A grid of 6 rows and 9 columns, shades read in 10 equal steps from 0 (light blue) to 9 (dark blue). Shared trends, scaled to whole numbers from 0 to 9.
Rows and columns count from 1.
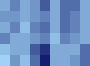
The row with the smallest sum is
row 4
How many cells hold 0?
1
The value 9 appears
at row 6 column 5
